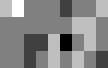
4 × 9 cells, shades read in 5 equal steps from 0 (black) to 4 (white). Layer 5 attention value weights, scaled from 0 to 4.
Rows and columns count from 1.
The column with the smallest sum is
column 6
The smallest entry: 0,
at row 3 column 6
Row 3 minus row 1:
-1 -2 -1 -1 1 -1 0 1 -1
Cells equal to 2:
21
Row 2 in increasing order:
2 2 2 2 2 2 2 3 3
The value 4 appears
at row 1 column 2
